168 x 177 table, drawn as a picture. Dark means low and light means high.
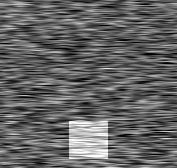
Ninth with the highest average: bottom middle. Grain: streaks across. Odd patch: higher, in the bottom middle.
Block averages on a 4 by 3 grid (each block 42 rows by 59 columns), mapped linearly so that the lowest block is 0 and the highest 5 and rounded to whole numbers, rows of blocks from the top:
1 0 0
0 0 0
0 1 0
1 5 0
